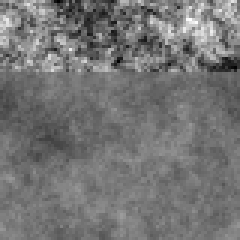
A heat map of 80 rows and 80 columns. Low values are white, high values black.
The bottom part is calmer, past a seam about 30% of the way down. The halves do not mirror each other. No overall slope runs across the table. The texture is blotchy.
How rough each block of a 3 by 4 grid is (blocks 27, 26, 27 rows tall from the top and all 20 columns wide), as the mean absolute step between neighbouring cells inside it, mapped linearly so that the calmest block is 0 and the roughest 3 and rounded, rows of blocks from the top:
3 3 3 3 / 0 0 0 0 / 0 0 0 0
